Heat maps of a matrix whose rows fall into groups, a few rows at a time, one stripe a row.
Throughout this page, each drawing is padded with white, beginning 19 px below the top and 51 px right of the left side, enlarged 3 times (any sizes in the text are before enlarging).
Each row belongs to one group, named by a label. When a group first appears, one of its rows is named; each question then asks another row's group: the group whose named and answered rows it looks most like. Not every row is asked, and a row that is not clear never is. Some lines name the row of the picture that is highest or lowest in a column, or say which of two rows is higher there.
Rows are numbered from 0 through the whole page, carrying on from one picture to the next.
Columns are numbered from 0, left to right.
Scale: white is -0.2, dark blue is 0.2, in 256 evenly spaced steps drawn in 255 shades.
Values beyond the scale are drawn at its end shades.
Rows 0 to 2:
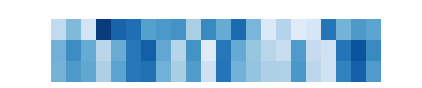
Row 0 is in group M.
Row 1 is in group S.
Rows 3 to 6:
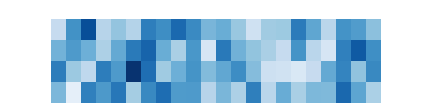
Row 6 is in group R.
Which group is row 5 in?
M
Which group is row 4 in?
S
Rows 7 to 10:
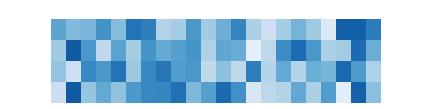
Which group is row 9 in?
R
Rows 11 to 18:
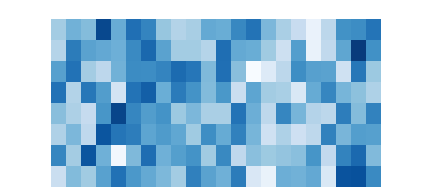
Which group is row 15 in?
M
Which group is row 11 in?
M
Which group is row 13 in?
S
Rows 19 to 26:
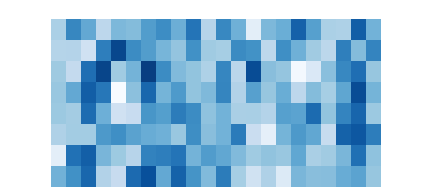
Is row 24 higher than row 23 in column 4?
Yes
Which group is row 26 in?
S
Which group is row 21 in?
R
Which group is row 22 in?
R
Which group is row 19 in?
S
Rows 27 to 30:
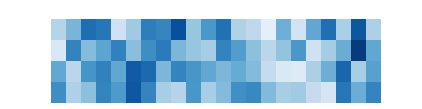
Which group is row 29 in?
M
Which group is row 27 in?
R
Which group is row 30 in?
M
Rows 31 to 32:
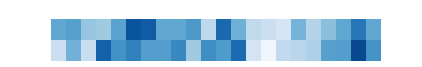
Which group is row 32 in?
M
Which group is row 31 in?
S
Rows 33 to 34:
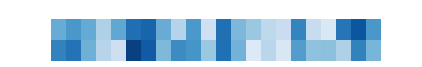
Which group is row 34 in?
S
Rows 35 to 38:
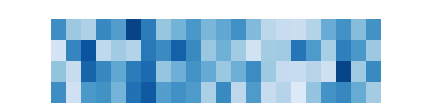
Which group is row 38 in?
R
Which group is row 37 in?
M
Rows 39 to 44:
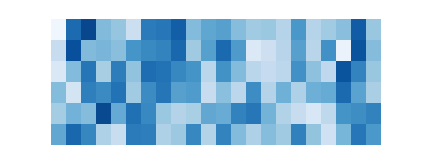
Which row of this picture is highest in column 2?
39
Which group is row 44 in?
S
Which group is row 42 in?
R
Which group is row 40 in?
S
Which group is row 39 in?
S
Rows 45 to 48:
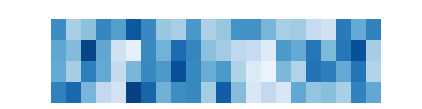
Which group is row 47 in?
R
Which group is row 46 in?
R
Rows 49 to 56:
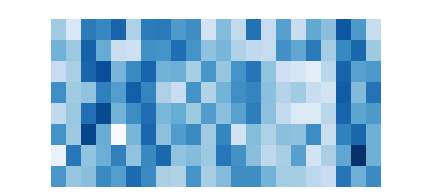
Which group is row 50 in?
R
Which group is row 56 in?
M
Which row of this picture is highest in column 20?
55
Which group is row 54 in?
R
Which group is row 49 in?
R
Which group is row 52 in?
M
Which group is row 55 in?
S
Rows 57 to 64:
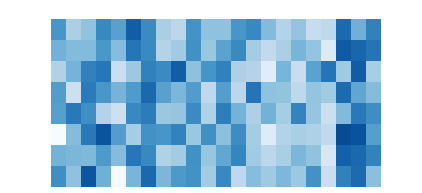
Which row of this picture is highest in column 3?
62
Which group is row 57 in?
M
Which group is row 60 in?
R
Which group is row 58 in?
M
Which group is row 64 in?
R
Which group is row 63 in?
M
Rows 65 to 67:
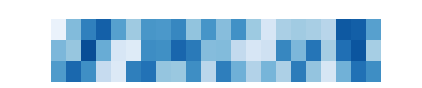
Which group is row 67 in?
S
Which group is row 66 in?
R
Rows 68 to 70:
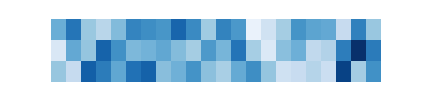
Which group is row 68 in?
S
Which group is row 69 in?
M
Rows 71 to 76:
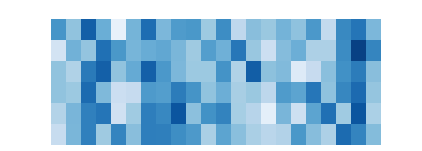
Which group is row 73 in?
R
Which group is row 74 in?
R
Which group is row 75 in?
R
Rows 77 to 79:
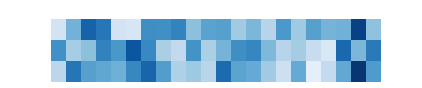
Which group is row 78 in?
M
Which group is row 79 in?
S
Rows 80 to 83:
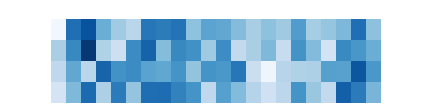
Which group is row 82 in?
M
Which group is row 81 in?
S
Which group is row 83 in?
S
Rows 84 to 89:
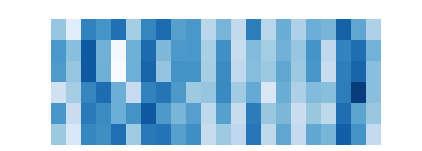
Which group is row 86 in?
R
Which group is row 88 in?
R
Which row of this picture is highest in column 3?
87
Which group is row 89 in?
R
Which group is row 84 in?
R
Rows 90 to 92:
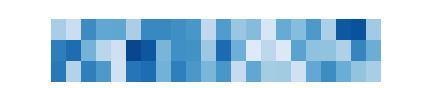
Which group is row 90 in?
R
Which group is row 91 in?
S
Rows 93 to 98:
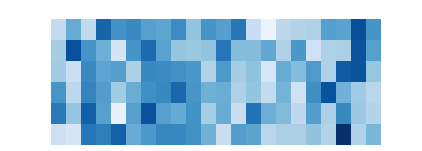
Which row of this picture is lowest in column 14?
93
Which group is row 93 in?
M
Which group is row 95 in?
R
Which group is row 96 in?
R
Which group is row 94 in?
S
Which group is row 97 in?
R
